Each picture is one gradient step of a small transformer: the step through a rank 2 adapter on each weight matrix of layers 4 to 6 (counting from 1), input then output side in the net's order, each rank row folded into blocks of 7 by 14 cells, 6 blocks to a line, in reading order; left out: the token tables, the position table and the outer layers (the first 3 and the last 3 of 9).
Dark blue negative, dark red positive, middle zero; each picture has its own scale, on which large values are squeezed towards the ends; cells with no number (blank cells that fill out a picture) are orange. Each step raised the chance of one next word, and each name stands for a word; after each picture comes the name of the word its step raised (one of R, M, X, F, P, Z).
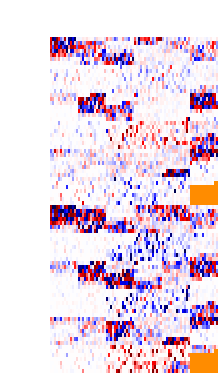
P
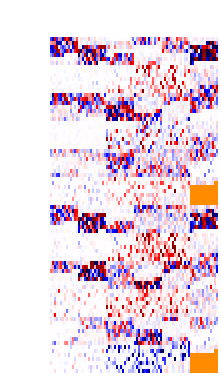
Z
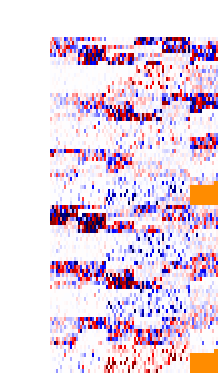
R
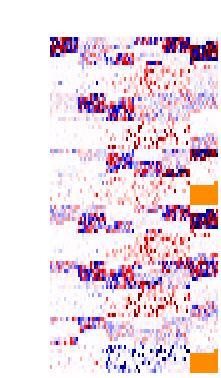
Z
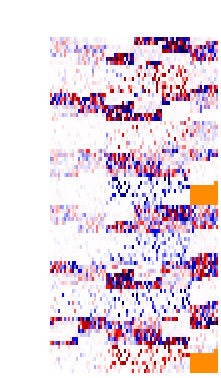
R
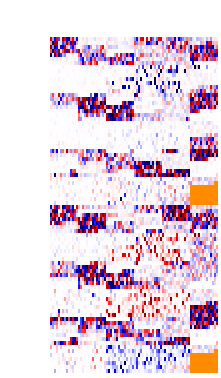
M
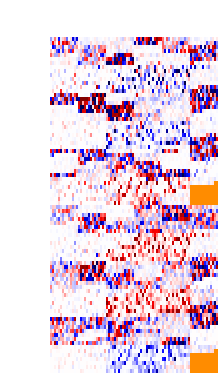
M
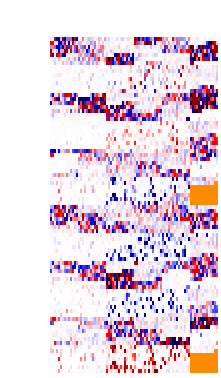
P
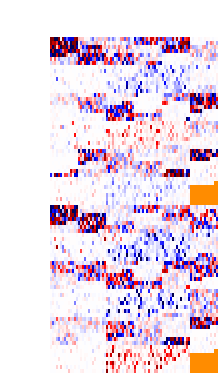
P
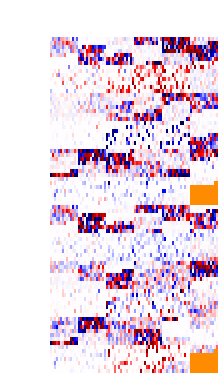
R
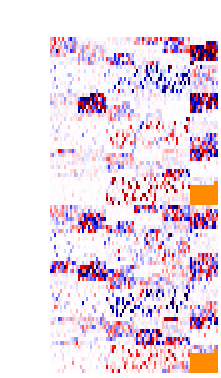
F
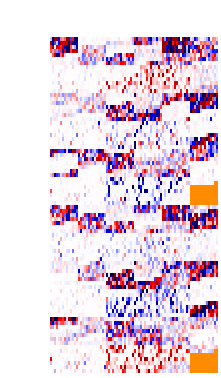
R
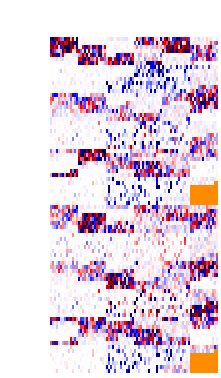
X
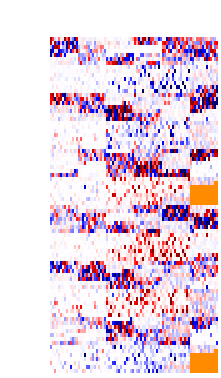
M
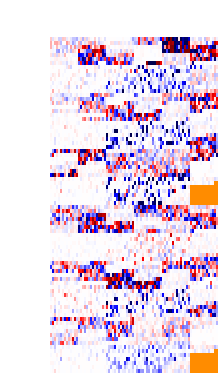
X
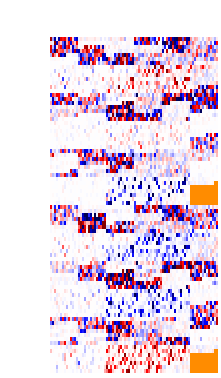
R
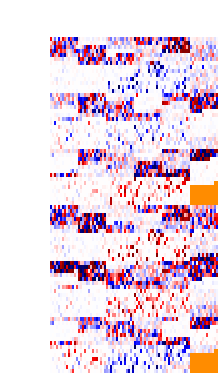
M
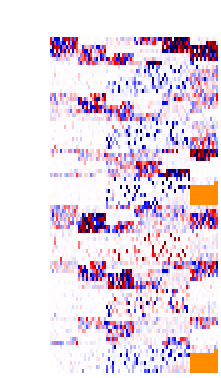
X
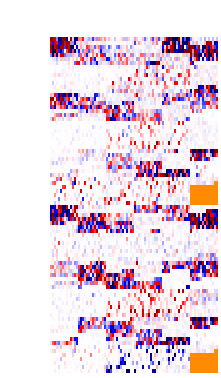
Z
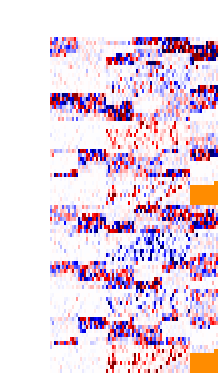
P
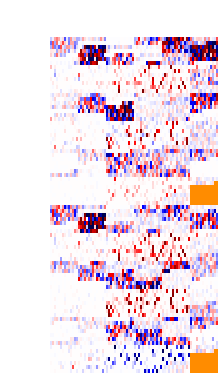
Z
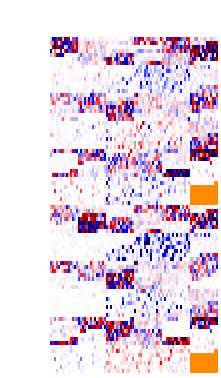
P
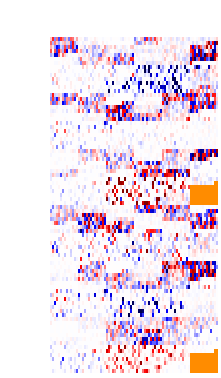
F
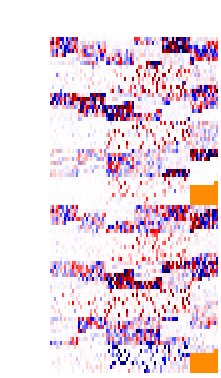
Z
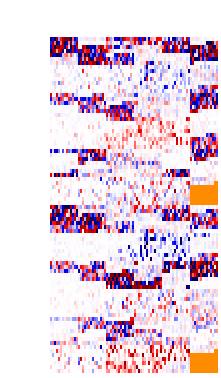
P
